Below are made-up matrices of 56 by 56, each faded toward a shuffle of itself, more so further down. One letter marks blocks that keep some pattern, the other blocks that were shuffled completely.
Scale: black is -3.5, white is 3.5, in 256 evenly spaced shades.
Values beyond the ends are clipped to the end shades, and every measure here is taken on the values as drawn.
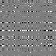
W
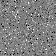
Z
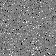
Z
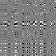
W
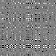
W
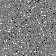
Z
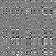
W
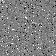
Z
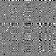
W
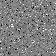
Z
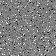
Z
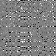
W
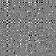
W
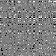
W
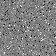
Z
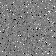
Z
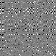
W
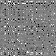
W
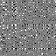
W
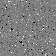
Z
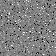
Z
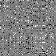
W
